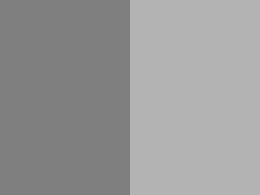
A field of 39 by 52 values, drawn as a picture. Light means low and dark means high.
The table splits into one row of 2 panels. Panel 1,1: middling, flat. Panel 1,2: low, flat.
